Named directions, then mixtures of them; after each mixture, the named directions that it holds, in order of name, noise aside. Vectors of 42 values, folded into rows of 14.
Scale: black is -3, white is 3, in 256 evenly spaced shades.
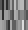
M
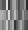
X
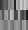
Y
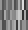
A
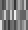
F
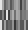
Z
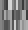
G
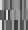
Z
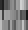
M, X, Y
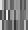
Z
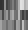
G, M, Y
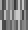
A, F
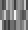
F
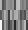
F, Z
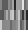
A, Y, Z
